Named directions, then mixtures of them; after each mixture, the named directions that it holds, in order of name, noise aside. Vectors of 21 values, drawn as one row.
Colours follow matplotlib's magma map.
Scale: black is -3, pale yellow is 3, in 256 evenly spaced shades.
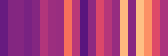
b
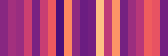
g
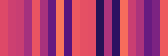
g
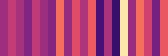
b, g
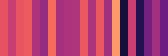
b, g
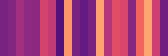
b, g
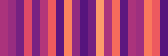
g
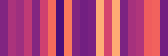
g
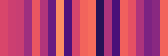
g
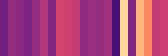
b, g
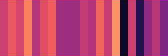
b, g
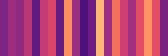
b, g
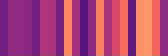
b, g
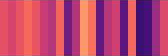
b, g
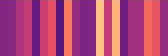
g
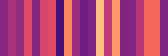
g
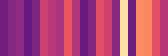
b
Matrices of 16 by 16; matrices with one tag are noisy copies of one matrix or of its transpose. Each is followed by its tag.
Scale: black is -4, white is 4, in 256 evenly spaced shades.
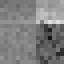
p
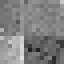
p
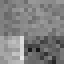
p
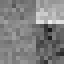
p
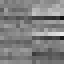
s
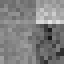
p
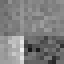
p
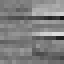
s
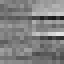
s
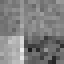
p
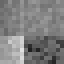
p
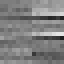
s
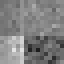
p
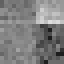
p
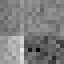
p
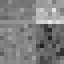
p
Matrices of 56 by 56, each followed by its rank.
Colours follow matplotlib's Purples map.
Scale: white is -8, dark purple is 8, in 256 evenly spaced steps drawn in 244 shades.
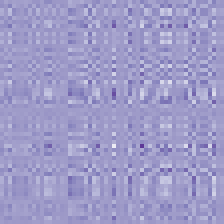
two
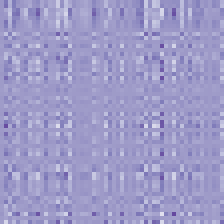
two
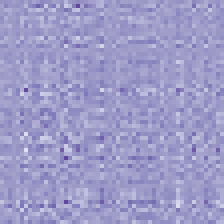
five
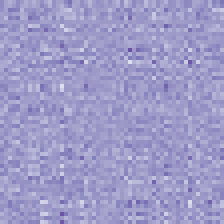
five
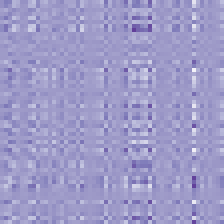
two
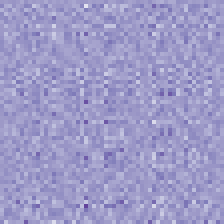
five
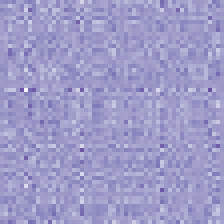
five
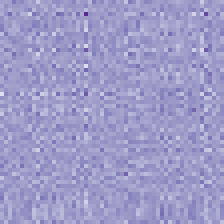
five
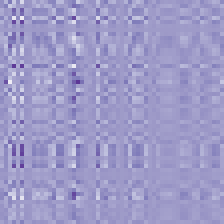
two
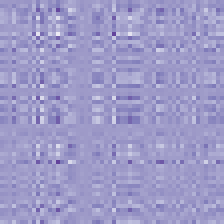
two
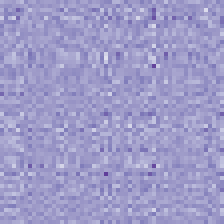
five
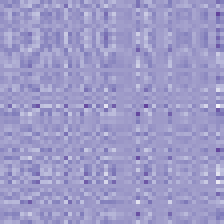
two
